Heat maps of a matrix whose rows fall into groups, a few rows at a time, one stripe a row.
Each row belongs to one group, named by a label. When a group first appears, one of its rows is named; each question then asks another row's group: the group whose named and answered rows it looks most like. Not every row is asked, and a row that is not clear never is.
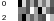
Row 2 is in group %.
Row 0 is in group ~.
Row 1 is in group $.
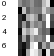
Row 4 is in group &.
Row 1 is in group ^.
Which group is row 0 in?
$
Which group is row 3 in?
~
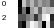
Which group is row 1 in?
^
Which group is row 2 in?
$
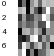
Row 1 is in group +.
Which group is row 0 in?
^
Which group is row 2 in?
^
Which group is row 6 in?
&
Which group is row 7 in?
+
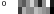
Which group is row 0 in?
$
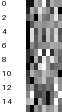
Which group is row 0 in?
%
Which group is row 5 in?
~
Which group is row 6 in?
^
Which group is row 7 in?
~
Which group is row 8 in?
%
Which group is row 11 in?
%
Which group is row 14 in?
+
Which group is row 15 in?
%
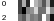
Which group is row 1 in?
%
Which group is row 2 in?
$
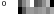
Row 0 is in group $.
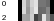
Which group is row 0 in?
&
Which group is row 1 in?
&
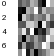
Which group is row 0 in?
+
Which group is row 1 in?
%
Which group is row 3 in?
$
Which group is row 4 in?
+
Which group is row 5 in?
%
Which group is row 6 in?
^
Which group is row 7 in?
+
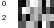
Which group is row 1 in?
&
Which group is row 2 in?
^
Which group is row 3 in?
$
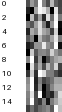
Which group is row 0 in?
$
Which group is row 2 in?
~
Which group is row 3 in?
$
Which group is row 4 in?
&
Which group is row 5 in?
^
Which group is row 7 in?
^
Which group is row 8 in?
+
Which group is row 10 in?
&
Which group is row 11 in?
+
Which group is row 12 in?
+
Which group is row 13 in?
+
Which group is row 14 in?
+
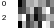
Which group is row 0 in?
%
